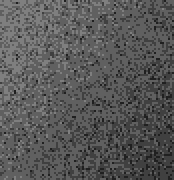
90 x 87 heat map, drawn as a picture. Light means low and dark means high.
No single row or column stands out from its neighbours. The texture is fine-grained noise. The top left is the ninth with the lowest average. Values rise toward the bottom right. The ninth with the highest average is the bottom right. The halves do not mirror each other.
